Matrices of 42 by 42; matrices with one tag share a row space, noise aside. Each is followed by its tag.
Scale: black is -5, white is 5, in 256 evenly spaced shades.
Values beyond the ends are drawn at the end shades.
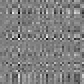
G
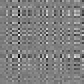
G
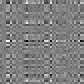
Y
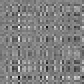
G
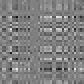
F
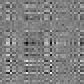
Y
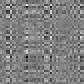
Y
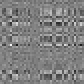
F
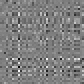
G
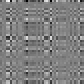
Y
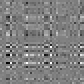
Y
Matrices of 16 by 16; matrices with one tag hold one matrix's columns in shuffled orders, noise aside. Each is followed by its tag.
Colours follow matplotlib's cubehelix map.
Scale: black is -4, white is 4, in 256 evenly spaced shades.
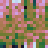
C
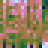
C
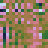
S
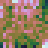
C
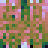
C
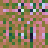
S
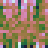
C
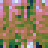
C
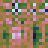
S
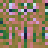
S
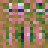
S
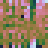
C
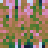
C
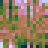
C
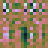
S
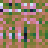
S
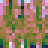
C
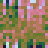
C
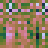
S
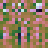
S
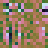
S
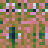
S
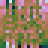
C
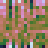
C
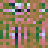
S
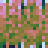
C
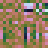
S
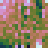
C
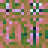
S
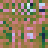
S
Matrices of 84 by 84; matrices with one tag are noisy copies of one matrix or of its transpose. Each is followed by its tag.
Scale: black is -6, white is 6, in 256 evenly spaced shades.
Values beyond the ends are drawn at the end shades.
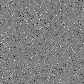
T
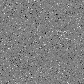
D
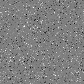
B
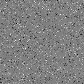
T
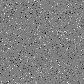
D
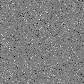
T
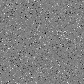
D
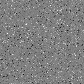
B
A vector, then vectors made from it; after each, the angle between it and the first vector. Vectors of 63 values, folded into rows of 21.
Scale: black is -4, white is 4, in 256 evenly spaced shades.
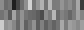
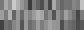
nearly opposite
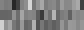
nearly parallel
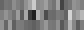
orthogonal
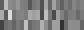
partly opposed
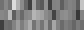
nearly opposite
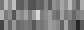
partly opposed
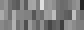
partly aligned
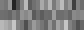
partly aligned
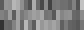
nearly opposite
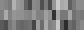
partly opposed
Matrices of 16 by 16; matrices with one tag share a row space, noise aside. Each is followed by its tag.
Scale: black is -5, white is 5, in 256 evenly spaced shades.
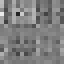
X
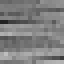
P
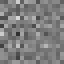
X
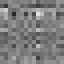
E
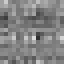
E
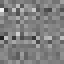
X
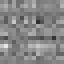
E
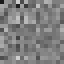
X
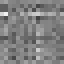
E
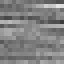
P
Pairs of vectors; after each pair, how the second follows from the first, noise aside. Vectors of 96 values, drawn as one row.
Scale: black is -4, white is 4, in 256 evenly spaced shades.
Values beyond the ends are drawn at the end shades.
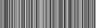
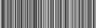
wrapped around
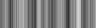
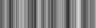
copied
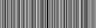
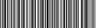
scaled up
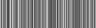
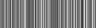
wrapped around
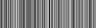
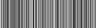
wrapped around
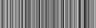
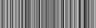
copied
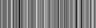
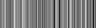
wrapped around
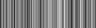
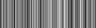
copied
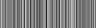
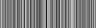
copied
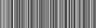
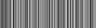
negated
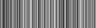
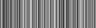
copied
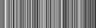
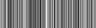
wrapped around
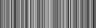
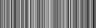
copied
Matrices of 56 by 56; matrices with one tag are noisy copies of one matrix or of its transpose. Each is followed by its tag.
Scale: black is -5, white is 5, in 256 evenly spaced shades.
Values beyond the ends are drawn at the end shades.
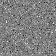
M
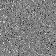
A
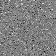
A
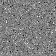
M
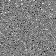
A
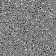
A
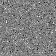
M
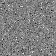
M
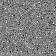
M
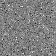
M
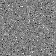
M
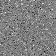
A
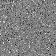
A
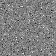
M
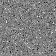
M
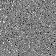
A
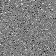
A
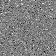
A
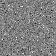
M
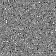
M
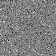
A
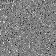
A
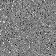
A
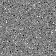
M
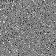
A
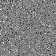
A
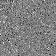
A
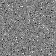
M
